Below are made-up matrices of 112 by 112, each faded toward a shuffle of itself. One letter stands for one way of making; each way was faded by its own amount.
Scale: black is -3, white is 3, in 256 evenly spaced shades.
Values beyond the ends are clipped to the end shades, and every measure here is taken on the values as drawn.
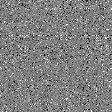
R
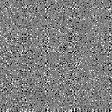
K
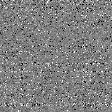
R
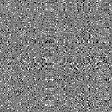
K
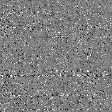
R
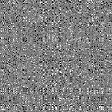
K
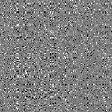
K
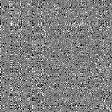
K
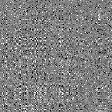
K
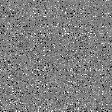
R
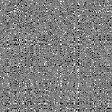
K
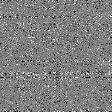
R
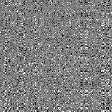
K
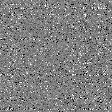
R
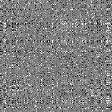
K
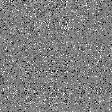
R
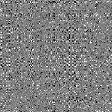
K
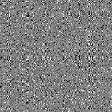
K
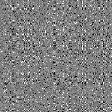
K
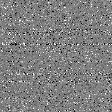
R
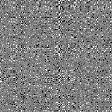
K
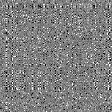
K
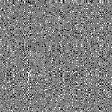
K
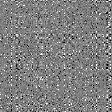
K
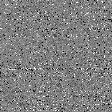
R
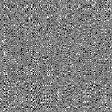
K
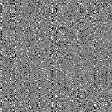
K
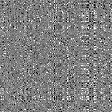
K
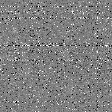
R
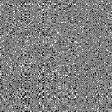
K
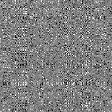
K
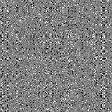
K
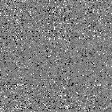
R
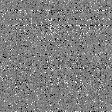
R
